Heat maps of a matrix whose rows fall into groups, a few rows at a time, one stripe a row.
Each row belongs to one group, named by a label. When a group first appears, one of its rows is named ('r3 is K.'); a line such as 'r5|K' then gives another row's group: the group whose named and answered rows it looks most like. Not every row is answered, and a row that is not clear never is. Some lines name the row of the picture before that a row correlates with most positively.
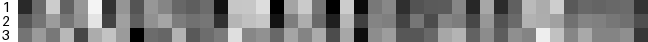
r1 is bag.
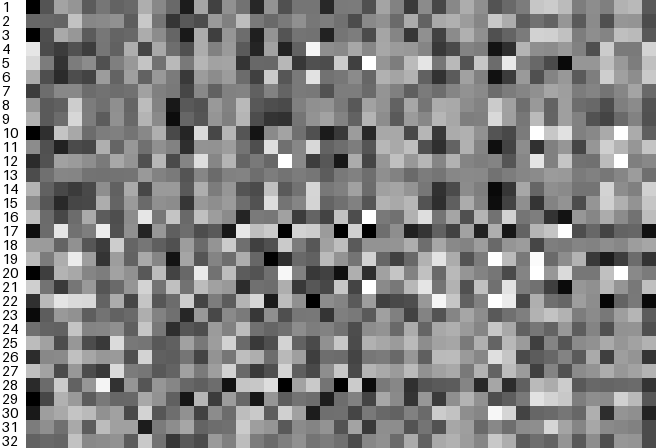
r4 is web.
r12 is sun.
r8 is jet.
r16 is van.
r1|sun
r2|jet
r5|van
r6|web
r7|sun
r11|web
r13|sun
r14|web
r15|web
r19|jet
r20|sun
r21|van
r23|sun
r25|van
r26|jet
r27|van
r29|sun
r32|jet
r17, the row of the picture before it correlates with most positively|1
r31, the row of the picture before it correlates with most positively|3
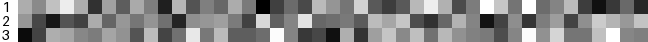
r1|jet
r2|web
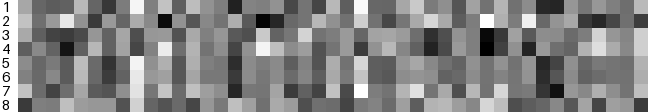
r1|van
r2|jet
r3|web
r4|web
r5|van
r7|van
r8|jet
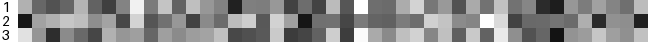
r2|jet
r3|van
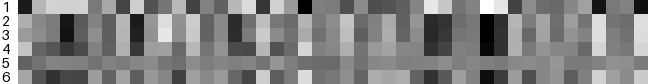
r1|jet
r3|web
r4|web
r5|sun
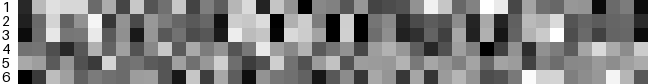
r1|jet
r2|bag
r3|bag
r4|web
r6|sun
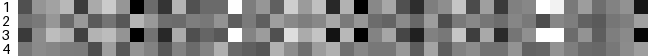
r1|bag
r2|van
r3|bag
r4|van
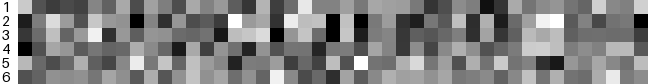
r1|web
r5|van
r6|sun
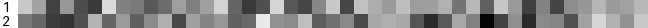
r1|van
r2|web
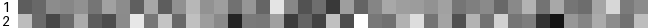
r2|van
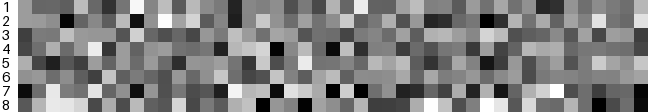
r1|van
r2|web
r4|bag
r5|web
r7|bag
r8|jet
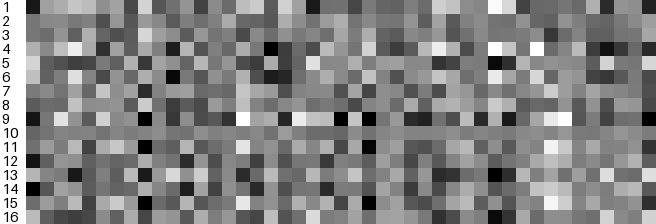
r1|jet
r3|van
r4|jet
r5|web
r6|jet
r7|bag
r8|jet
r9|bag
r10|sun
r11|bag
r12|sun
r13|web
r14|sun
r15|bag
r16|web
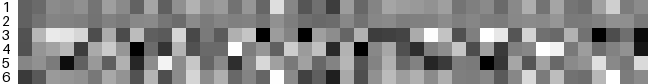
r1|sun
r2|sun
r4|bag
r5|web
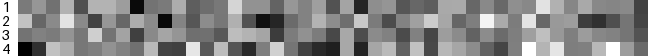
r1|bag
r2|jet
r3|bag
